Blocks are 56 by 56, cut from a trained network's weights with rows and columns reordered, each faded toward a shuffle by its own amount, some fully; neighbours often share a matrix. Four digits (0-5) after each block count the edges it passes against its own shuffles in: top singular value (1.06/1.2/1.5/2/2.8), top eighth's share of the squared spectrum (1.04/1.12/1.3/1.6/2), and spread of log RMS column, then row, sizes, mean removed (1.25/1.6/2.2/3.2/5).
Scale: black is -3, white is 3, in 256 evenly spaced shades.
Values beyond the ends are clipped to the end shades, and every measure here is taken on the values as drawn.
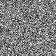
2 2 1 0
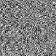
3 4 2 2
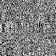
3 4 1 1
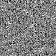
2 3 1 1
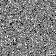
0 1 0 0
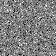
0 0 0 0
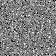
1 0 0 0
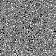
2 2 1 1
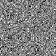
3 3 0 1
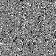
2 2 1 0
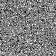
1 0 0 0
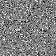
1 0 0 0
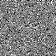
3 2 0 1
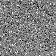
1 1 0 0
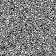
1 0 0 0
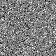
0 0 0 0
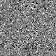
2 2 1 0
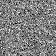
0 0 0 0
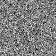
1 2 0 0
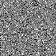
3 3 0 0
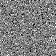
2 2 0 0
